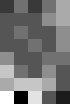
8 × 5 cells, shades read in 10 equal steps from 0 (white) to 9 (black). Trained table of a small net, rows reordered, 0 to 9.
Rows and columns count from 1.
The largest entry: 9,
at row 8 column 2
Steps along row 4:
same down up down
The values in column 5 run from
3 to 8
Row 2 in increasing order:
3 4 6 6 6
